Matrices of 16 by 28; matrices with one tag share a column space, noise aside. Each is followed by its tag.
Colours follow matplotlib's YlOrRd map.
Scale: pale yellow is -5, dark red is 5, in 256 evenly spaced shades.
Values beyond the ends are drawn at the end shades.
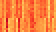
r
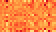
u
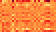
u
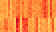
r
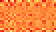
u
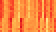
r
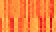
r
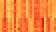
r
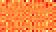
u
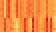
r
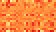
u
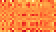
u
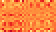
u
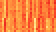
r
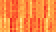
r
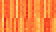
r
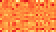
u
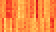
r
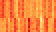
r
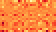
u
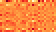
u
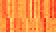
r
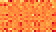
u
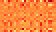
u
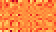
u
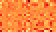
u
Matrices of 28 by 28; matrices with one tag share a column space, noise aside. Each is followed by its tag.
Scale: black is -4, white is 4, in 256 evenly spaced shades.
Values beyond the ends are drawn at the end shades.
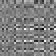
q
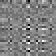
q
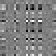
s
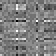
s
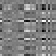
s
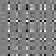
s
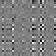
q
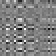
q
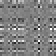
q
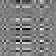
q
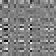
q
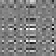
q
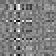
s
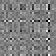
s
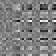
s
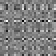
s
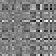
s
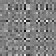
s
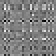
s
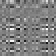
q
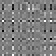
s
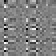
q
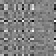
s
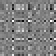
s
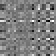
s
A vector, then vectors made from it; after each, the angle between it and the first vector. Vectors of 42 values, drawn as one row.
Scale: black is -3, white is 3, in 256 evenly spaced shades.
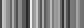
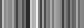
nearly parallel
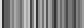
partly opposed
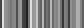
nearly parallel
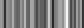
orthogonal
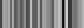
partly aligned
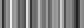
partly opposed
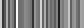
partly opposed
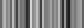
nearly parallel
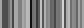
nearly opposite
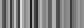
partly opposed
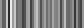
orthogonal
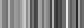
partly opposed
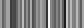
orthogonal
